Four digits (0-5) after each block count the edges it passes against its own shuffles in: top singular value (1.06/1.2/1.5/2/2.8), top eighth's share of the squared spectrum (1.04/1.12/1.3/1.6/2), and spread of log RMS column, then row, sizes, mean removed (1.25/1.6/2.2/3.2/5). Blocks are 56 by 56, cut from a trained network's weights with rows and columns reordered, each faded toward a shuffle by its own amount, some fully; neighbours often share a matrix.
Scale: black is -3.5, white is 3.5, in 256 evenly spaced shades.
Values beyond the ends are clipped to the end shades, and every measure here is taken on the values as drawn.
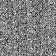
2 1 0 1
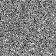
0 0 0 0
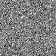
0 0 0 0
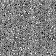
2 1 0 0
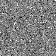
0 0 0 0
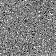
0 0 0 0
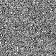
0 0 0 0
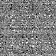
3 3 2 1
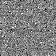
0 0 0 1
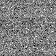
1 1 0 0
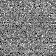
2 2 0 0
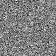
0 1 0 0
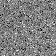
0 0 0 0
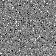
0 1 0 0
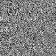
3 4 2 1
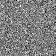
1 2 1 0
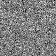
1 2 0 0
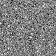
1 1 0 0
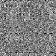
3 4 2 2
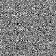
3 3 1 2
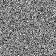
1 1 0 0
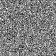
1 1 0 0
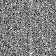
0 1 0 0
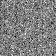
1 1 0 0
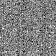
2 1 0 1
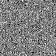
1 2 0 1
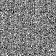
1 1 0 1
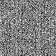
2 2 0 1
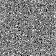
0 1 0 1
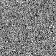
2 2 1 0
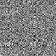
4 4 2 1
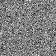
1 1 0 0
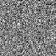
3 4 2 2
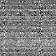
4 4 3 1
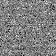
1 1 0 0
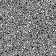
0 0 0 0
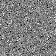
0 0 0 0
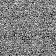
1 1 0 0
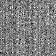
3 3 0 2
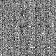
2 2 0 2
